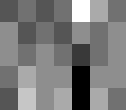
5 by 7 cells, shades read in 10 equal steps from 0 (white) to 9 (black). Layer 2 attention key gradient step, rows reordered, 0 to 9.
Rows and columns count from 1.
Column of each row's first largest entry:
1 2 5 5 5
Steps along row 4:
down up same up down same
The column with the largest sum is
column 5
